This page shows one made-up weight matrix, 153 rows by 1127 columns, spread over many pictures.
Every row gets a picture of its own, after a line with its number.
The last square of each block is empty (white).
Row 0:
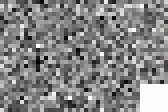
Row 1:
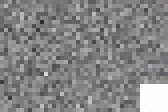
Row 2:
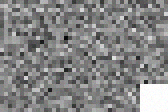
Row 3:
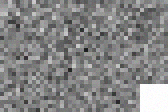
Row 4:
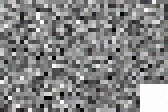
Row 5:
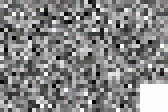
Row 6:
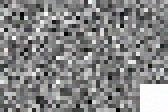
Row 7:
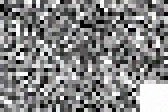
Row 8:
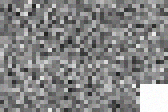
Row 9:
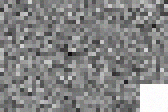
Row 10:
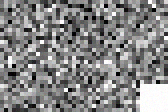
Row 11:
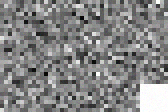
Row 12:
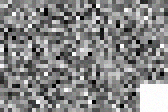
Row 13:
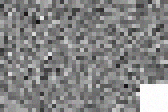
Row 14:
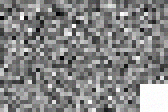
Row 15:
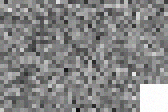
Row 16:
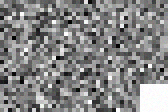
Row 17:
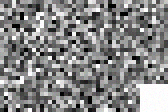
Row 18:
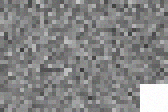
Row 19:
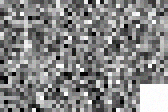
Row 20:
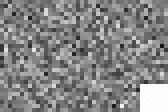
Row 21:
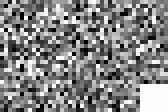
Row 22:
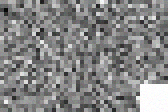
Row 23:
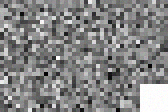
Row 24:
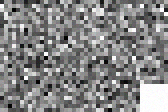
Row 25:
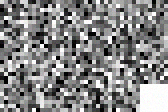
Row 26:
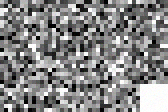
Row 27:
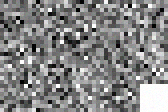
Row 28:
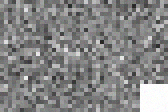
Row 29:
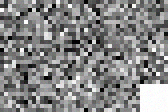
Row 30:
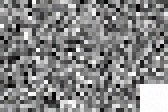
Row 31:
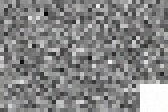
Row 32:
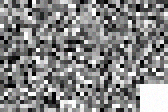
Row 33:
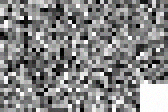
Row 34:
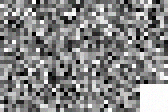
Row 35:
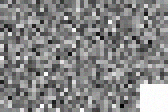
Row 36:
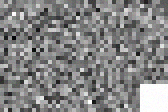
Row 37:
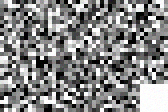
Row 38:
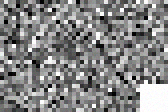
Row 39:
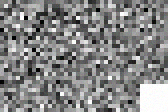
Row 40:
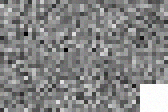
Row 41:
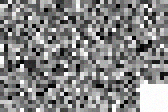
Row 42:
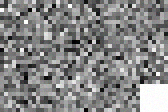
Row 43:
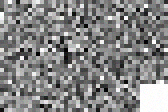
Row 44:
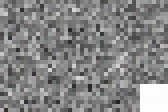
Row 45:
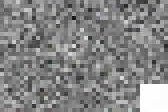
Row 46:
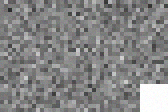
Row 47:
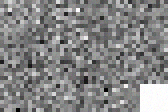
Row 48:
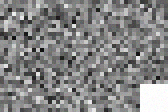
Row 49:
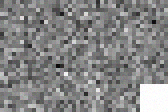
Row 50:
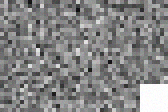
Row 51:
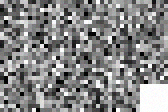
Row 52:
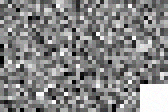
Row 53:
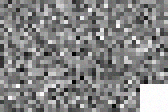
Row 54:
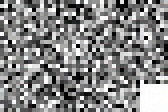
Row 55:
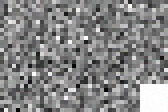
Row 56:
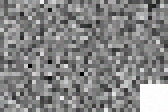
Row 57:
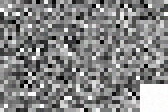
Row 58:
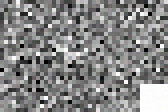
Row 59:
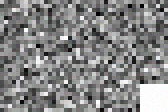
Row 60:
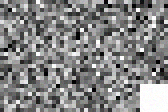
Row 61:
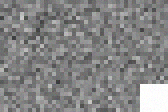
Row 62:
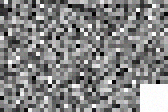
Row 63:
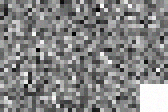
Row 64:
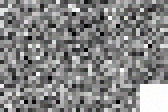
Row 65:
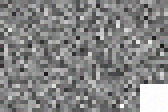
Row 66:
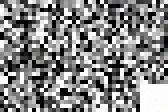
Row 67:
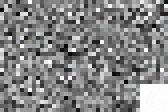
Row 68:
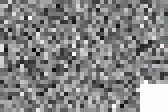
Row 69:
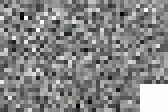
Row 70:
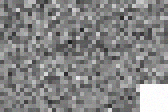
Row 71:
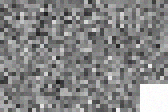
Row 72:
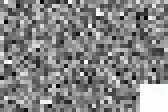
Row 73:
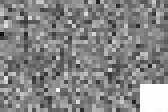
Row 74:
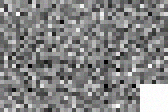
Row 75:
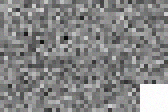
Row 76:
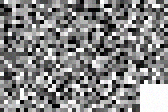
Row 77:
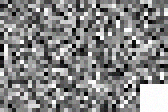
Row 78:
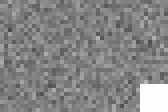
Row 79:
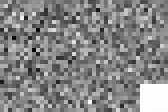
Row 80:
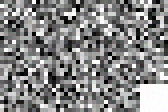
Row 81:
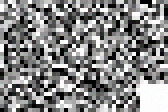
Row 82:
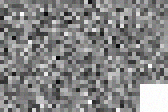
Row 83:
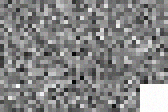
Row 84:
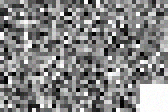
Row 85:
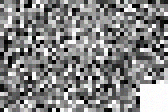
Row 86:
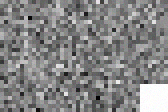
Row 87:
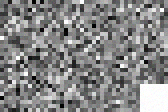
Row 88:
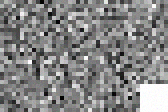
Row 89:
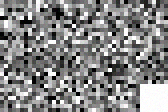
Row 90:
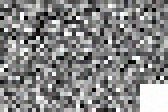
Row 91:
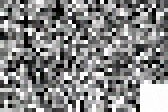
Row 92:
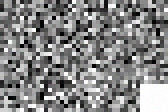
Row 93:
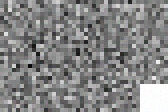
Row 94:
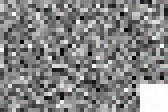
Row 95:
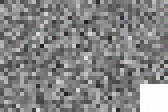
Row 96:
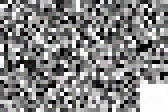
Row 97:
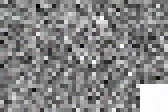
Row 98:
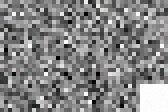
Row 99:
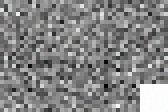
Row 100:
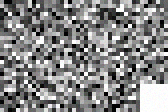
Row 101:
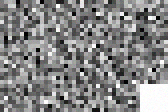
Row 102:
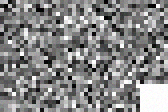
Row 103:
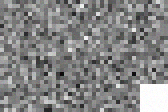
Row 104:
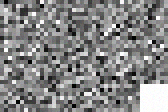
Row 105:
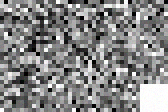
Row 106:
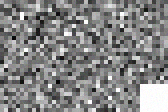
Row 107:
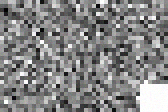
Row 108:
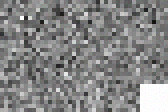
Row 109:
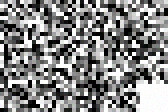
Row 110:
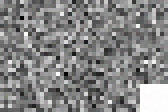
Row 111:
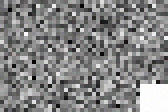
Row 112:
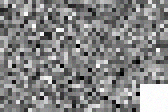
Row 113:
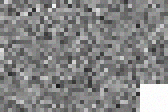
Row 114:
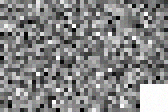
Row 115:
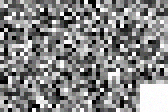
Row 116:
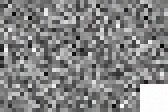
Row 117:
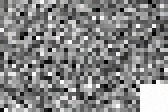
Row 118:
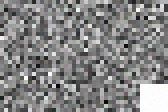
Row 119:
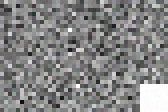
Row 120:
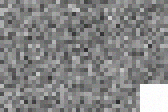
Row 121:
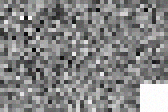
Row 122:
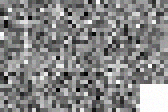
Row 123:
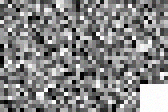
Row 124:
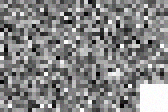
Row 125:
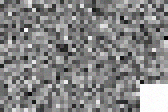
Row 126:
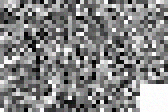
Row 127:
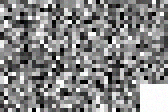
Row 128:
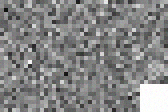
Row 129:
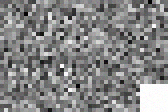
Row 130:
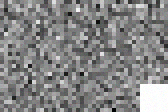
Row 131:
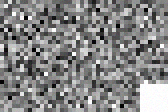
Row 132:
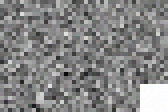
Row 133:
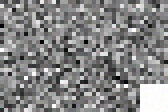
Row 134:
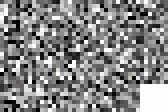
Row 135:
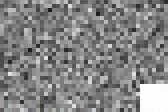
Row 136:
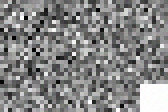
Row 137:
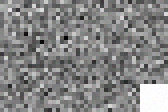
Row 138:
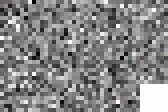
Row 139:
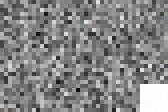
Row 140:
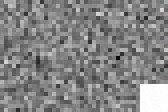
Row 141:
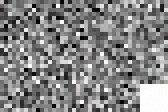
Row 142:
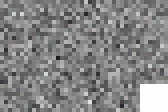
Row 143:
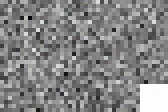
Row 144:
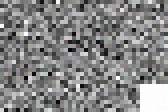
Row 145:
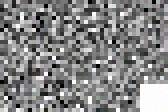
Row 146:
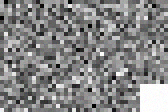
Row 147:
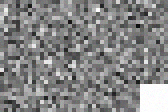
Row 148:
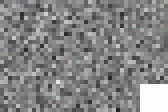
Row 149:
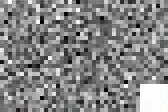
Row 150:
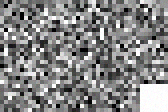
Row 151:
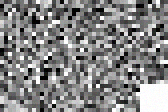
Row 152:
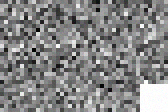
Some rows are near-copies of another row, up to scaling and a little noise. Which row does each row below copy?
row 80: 34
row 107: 22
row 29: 42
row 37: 103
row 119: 76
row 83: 53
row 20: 116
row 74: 99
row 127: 66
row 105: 15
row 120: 64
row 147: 134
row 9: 67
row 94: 81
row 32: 30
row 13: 151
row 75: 137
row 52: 123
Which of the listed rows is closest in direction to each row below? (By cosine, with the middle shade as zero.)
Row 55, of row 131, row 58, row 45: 45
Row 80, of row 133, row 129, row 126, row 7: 133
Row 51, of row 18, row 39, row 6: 39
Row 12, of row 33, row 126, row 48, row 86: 48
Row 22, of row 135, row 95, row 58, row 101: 101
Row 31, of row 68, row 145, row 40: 68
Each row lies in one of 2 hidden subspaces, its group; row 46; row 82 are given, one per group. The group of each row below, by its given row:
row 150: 82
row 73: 82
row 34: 46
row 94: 82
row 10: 46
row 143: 82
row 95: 82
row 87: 46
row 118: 46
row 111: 46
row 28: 46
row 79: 82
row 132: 82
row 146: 46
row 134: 46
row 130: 46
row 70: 46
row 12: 82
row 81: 82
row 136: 82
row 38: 46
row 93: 46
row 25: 82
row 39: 82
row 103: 46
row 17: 82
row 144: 46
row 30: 46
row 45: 46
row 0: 46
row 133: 46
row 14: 82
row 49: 82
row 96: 82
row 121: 82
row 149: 46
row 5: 82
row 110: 82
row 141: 46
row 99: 46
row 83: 82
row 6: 82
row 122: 82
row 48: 82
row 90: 82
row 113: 46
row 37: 46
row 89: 82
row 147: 46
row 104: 46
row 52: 82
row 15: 46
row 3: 46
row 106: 82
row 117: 46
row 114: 82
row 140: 46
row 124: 82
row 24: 46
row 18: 46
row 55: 46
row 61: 82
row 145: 82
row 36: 82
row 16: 82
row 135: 46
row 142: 82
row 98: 82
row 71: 82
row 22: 46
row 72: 46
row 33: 82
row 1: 82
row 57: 46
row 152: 82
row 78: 82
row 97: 46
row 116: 82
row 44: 46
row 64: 46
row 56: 46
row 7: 46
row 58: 46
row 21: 82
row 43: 46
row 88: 46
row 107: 46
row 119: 46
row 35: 82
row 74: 46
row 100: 46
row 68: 82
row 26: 46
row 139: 82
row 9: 46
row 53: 82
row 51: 82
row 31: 82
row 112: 46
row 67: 46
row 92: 82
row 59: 46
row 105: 46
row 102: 46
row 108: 82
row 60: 46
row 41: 82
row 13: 46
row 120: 46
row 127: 82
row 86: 82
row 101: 46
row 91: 82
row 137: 46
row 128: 46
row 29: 46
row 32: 46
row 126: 46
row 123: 82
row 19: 82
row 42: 46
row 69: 82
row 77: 82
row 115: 82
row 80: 46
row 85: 46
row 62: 46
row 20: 82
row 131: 82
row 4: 82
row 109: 82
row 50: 46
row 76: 46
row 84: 82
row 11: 46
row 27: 46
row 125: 46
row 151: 46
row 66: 82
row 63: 46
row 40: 46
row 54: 46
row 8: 46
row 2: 46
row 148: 82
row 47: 46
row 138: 46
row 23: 82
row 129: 46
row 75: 46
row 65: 82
